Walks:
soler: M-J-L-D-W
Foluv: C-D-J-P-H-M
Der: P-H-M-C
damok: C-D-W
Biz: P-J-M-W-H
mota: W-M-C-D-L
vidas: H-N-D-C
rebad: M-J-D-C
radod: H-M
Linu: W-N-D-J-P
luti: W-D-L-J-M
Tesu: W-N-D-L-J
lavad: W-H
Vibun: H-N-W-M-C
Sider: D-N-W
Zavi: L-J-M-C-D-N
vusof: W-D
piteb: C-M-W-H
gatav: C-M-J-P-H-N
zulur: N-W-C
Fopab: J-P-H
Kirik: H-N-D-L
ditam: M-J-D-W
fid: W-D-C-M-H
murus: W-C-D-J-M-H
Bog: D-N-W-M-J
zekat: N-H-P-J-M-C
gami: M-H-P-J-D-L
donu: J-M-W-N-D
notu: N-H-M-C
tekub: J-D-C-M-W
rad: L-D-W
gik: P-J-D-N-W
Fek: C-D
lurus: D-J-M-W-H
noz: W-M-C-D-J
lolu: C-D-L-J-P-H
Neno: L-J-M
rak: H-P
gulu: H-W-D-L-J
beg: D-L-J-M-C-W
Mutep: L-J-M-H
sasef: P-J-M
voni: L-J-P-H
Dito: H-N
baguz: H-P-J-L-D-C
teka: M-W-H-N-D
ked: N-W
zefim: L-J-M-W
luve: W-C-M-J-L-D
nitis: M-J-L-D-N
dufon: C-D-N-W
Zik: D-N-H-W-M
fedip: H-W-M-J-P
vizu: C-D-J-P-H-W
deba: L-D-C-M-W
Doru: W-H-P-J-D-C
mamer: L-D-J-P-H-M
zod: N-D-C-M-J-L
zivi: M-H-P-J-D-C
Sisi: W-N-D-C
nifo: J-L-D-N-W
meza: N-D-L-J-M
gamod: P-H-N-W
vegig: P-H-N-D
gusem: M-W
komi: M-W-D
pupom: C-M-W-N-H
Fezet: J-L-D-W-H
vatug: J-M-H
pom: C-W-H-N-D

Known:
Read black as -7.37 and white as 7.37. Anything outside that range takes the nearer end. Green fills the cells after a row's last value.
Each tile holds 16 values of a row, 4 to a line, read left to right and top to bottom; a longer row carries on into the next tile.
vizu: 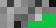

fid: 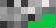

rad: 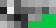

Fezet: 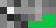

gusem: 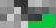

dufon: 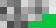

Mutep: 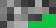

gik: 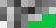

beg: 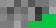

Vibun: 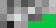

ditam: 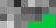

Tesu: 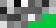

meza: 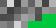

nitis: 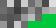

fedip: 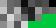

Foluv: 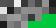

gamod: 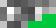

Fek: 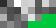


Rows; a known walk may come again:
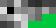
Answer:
zekat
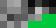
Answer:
voni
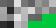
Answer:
notu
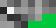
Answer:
Fezet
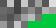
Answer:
nitis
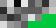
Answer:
Tesu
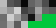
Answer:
Biz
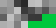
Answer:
gusem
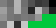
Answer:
Fopab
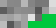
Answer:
zulur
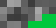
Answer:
gami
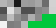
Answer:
ked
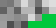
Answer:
Sisi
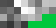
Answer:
vidas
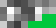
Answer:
gamod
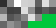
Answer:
Fek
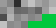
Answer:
donu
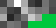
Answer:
baguz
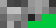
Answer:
lurus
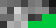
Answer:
vatug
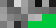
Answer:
Doru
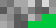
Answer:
damok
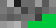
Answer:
luti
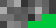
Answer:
mamer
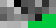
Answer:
zefim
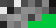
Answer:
Foluv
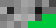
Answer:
noz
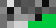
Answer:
Neno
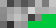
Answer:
pupom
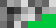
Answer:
Zavi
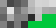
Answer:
teka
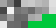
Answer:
Sider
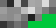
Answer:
fid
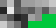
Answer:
rad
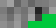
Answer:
beg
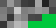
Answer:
Mutep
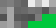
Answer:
komi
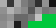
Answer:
vizu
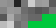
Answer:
ditam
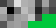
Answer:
rebad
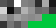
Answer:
zivi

